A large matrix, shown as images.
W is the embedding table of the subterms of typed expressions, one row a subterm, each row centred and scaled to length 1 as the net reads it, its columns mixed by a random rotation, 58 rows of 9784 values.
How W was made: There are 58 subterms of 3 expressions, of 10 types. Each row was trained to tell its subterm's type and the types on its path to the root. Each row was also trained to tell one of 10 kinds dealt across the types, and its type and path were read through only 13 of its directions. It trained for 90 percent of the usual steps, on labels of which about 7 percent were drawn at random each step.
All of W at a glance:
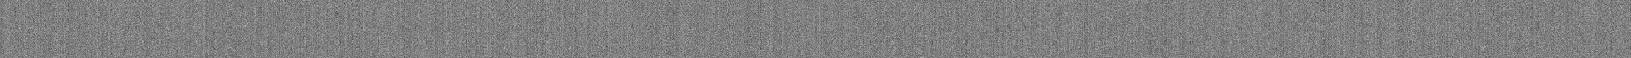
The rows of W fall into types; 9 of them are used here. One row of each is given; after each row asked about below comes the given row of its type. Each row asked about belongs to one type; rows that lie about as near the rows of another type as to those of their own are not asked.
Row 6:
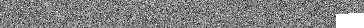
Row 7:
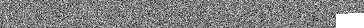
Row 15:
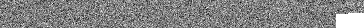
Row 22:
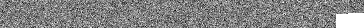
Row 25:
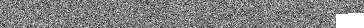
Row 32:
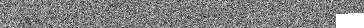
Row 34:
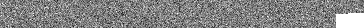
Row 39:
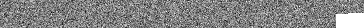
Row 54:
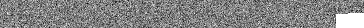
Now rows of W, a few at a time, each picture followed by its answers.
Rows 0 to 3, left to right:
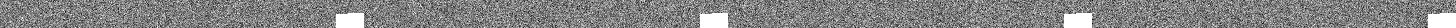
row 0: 6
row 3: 39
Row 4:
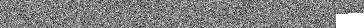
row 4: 32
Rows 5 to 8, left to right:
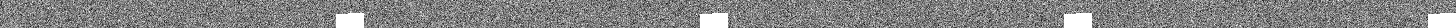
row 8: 7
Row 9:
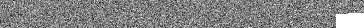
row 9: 15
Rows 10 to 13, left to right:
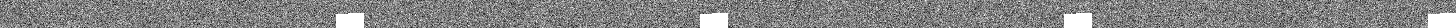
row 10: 54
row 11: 39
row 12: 7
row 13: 25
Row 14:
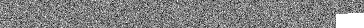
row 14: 25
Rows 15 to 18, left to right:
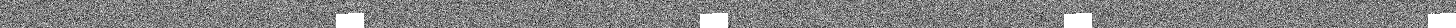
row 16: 22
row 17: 7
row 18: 54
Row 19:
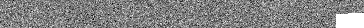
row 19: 15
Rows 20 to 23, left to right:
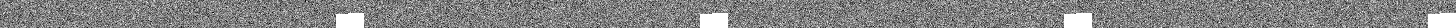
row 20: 54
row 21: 15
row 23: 25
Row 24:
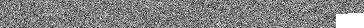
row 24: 6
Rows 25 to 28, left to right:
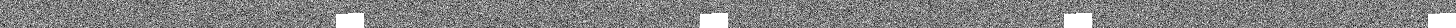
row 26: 25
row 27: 22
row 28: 22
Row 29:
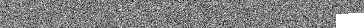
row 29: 22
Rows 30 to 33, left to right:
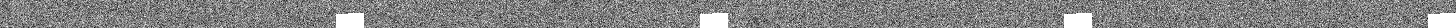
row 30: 7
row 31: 54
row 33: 15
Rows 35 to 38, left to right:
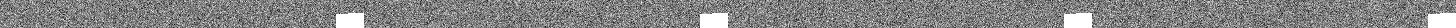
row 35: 39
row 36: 54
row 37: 15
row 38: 25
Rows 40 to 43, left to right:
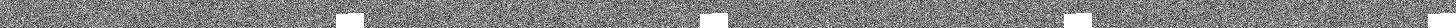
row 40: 6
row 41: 6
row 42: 22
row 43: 15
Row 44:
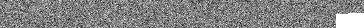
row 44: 6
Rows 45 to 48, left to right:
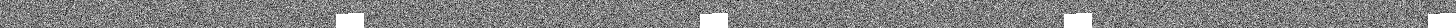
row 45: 7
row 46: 15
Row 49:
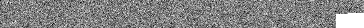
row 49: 39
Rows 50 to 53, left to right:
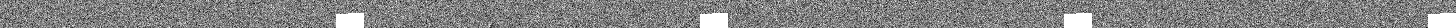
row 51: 39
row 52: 54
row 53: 15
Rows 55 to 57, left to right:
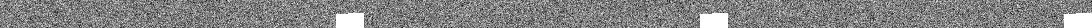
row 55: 25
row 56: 6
